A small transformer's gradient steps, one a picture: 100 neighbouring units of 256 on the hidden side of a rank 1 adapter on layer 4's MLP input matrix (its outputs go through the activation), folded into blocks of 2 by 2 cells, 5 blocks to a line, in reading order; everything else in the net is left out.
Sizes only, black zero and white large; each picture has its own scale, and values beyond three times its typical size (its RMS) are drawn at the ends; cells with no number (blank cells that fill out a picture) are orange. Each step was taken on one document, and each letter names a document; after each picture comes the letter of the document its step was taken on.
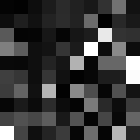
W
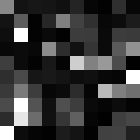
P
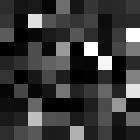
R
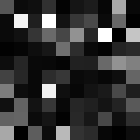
W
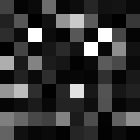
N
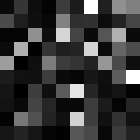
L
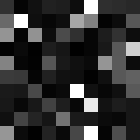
L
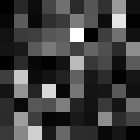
W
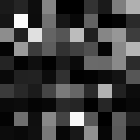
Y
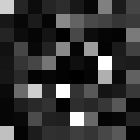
R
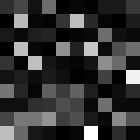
N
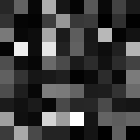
Y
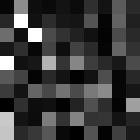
Y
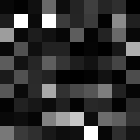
Y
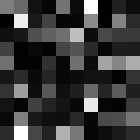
W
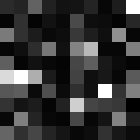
P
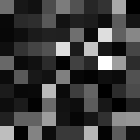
W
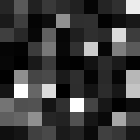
P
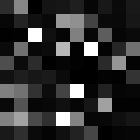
N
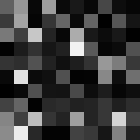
N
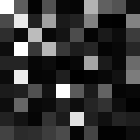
Y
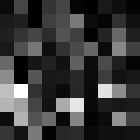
P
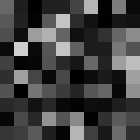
Y
